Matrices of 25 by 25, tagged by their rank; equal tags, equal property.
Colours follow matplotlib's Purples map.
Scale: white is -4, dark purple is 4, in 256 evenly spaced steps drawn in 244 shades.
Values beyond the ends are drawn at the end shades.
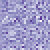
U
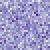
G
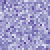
G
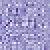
U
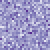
G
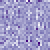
U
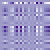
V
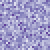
G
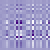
V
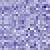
U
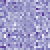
U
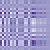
V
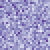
G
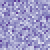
G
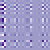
V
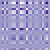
V
